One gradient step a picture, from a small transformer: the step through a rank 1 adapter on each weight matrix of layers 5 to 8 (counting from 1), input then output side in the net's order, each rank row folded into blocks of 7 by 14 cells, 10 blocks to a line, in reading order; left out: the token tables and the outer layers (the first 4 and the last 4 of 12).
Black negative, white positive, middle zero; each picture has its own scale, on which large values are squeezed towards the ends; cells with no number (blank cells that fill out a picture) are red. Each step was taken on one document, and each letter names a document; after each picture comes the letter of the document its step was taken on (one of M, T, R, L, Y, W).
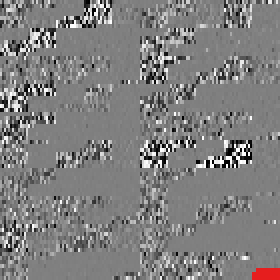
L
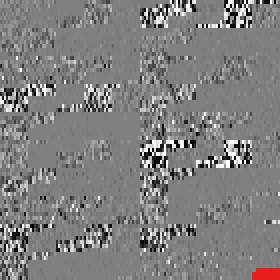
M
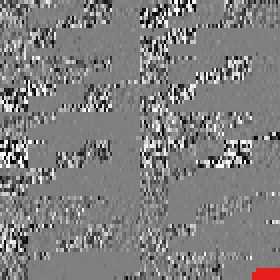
M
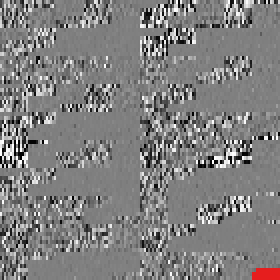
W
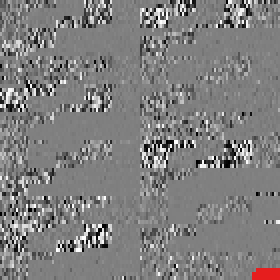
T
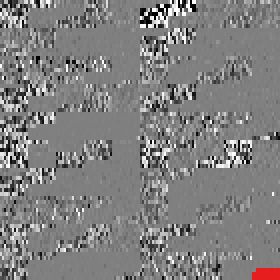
M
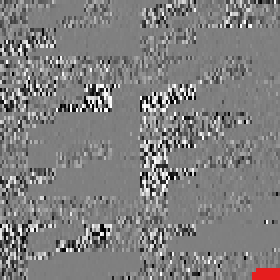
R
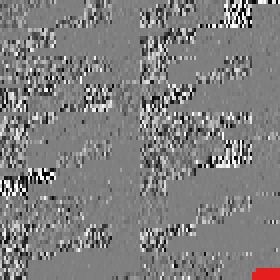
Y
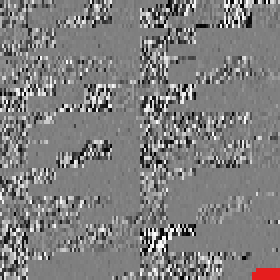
W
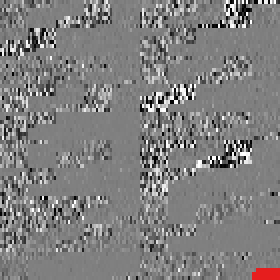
R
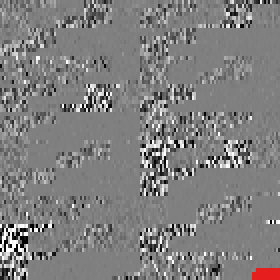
M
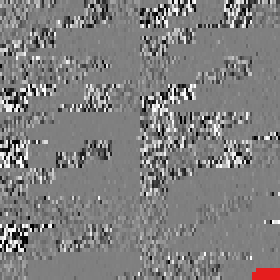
M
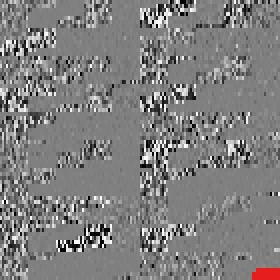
R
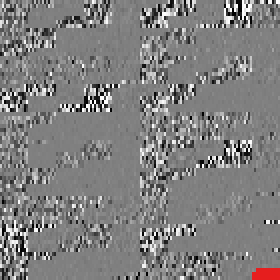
L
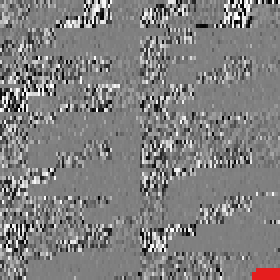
W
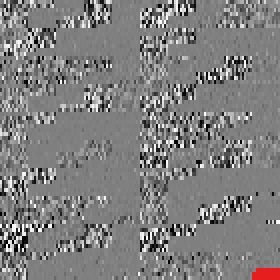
T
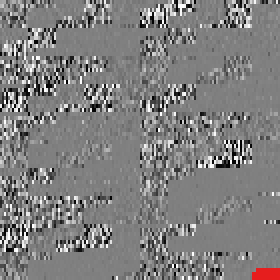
Y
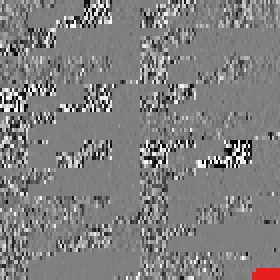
L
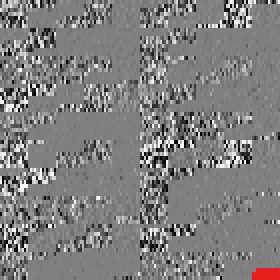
M
